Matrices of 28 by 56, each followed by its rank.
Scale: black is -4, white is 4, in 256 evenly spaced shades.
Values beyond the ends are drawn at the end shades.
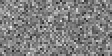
full rank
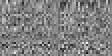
five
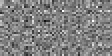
five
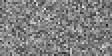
full rank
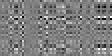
two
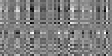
two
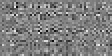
five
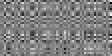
two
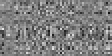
five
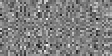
five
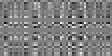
two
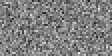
full rank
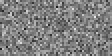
full rank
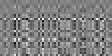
two
